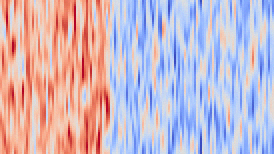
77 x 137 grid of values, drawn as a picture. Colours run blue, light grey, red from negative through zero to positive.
Overall the values sit about 50% of the way up the scale. The left part is higher, up to a seam about 40% of the way across. The grain runs up and down.
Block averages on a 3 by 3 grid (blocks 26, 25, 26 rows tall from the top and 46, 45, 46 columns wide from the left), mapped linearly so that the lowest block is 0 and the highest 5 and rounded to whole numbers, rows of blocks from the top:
510
510
510
